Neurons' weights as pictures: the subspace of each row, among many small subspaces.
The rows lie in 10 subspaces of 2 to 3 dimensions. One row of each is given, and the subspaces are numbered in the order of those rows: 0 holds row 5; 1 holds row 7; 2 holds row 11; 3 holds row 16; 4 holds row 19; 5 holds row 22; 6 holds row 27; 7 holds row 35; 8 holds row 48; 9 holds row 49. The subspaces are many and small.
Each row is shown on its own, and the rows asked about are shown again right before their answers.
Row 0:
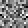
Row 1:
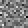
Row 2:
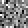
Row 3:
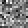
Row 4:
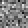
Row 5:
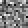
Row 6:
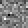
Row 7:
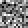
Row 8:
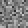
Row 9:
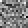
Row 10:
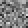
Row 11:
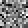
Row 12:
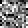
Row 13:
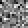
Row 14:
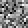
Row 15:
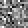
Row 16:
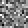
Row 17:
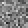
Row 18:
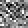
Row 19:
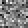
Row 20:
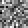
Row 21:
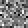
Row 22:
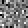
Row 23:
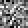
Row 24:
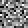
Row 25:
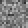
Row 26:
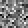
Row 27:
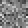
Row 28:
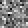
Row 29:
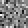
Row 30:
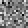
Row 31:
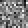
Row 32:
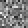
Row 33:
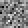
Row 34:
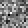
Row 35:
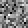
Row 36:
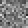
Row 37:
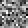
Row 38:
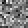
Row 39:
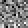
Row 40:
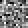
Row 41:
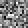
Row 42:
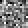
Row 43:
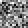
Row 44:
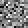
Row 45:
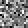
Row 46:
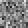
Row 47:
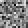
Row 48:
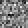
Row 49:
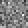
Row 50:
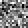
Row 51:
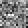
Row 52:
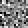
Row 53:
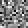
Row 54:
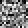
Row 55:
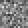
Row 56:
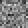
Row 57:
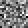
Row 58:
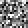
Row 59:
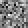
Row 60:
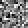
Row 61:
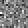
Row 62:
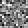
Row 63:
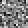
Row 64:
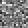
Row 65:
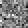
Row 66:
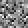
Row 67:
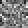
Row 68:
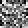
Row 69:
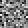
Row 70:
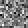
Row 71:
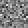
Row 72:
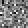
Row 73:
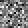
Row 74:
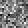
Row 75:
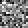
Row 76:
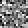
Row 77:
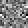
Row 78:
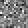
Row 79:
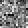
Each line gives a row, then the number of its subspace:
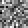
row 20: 1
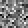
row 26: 7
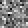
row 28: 4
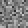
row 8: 9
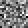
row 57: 6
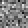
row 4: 4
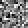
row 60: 2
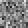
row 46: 9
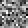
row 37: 7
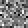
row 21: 3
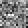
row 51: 6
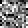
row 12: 6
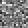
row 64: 1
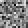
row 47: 9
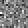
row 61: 5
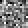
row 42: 0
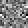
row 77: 2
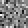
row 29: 5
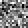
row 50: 4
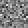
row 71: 8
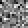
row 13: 2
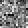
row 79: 6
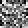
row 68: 2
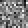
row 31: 9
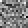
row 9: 8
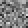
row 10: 6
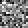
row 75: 1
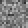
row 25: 8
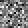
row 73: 1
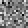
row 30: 9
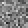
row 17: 2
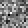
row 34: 7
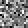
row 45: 3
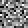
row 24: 0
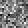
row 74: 7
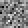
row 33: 1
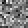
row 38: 4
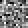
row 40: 0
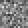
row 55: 1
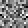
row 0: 2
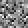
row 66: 7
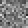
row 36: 6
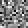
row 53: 9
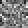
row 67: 2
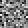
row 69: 0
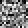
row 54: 8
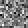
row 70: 3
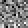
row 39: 9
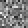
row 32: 4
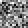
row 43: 4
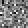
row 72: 9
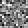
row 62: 3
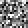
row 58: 8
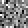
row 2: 5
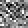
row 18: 1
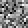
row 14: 7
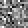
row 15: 4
